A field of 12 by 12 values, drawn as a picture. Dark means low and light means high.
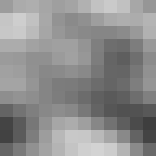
The middle left is the smoothest part. Values change most from cell to cell in the bottom right. There are no regular stripes.
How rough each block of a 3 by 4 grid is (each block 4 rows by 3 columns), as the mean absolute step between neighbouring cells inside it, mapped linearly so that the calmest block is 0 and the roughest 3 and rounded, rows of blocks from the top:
1022 / 0011 / 2133
